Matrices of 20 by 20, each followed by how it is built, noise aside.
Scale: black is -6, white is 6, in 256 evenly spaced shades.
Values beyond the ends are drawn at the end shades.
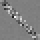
banded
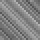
Toeplitz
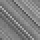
Toeplitz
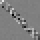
banded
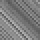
Toeplitz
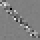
banded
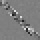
banded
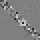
banded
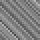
Toeplitz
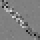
banded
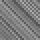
Toeplitz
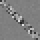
banded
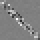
banded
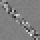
banded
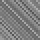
Toeplitz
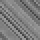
Toeplitz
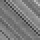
Toeplitz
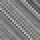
Toeplitz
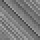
Toeplitz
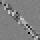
banded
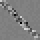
banded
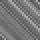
Toeplitz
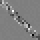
banded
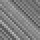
Toeplitz
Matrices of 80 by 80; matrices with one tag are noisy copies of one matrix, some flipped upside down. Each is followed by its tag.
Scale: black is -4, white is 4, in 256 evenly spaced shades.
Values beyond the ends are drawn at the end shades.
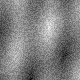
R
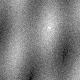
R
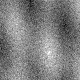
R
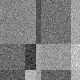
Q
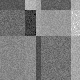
Q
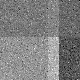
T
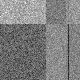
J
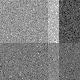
T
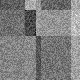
Q
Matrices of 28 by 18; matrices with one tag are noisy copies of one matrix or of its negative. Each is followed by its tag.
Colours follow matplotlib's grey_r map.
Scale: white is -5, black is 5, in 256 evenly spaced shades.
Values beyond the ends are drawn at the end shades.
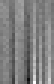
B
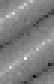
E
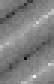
E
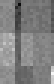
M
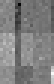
M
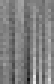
B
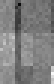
M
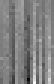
B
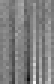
B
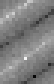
E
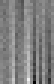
B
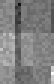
M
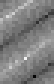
E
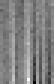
B
